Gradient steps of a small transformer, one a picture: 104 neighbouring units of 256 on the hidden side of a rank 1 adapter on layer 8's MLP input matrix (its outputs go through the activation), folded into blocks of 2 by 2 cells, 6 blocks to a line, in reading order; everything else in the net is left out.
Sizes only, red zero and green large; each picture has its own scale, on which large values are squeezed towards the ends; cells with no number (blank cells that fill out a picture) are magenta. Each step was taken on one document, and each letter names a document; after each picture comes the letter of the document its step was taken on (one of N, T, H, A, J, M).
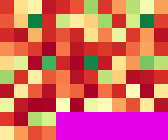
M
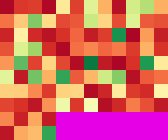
M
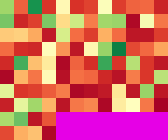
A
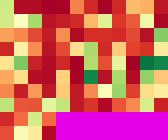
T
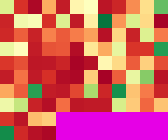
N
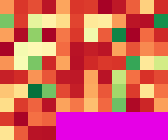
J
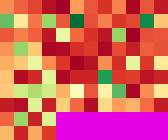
J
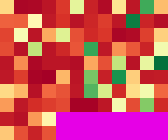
T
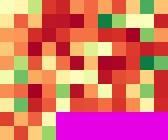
T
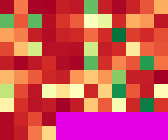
M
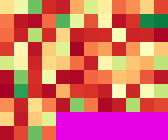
J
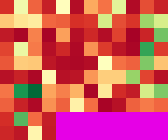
J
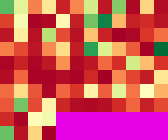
N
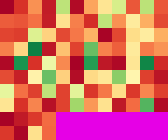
M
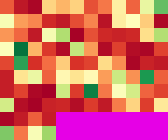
T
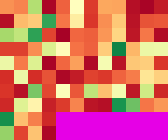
A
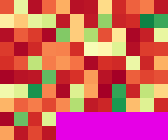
J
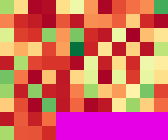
T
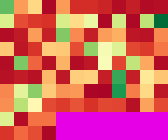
A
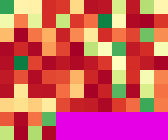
N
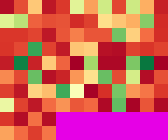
M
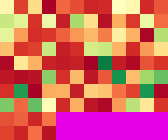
A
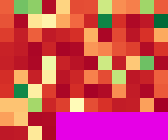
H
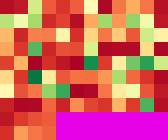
M
